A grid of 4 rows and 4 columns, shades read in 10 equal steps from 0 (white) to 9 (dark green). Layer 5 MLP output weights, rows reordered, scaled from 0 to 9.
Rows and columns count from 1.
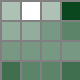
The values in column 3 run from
3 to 6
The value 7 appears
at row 4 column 1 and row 4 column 4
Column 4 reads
9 6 5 7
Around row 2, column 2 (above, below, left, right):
0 5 4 5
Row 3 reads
5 5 5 5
